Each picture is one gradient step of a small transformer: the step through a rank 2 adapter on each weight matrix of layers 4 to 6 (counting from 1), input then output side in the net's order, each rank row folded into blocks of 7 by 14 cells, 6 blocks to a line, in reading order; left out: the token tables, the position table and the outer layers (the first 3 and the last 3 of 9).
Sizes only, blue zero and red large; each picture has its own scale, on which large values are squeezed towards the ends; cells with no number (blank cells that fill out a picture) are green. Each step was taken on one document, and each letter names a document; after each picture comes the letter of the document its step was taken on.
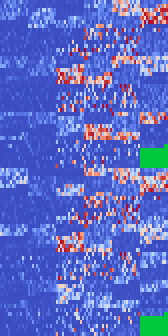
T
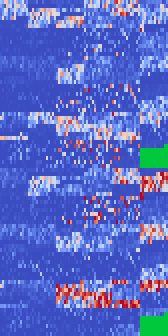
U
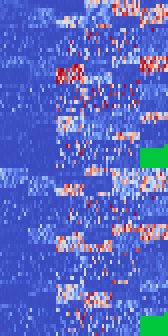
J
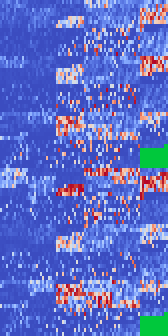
U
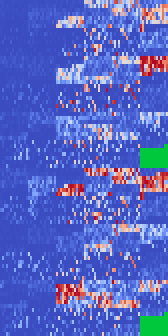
U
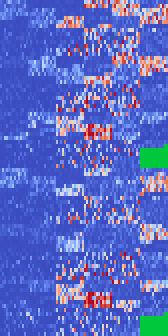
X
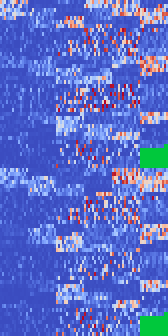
J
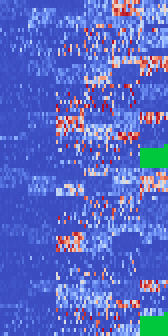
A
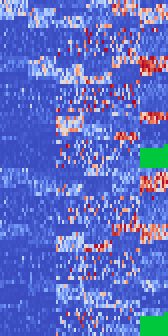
J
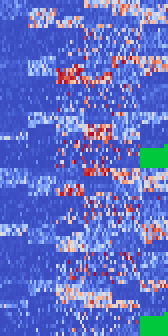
T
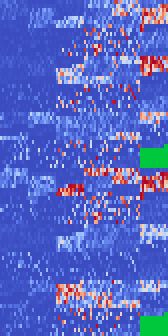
U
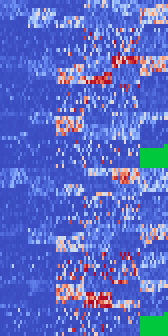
T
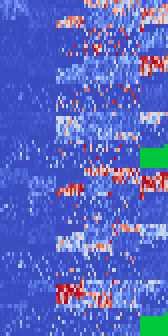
U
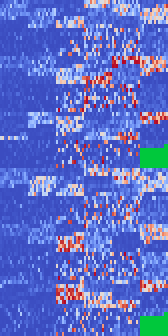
T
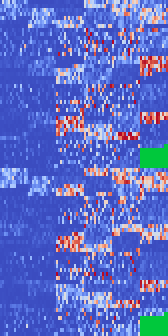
A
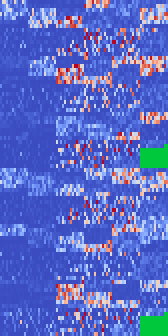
X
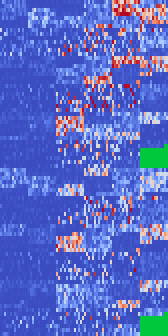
A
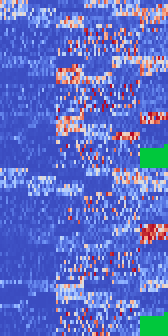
J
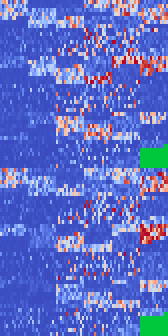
X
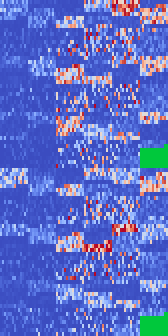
X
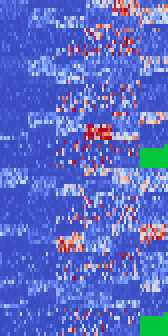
T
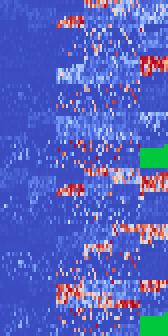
U
